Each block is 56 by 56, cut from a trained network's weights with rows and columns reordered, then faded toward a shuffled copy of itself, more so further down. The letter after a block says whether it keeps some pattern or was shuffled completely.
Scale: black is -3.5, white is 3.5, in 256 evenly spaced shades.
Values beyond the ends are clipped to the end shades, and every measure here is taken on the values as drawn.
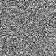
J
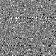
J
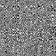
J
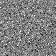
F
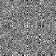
J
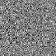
J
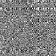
J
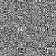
J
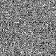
J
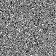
F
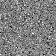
F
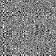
J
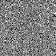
J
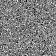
F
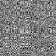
J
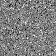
F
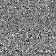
J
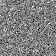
F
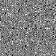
J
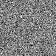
F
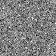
F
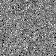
F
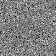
F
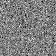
F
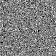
F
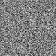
J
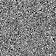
F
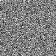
J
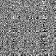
J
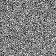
F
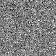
F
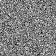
F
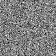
F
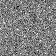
F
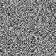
J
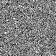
F
